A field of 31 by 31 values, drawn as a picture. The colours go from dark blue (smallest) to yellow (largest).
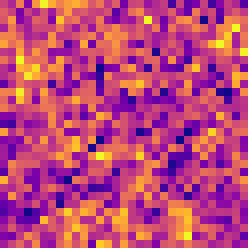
The values follow a bell shape. Overall the values sit about 50% of the way up the scale. The ninth with the highest average is the top left. There are no regular stripes.
